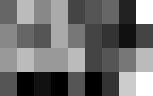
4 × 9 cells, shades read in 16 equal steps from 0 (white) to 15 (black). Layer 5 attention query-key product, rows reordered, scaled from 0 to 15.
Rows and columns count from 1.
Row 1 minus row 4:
-1 -11 -7 -10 1 -5 -3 10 0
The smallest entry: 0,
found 2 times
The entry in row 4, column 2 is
15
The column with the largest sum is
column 6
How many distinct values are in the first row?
8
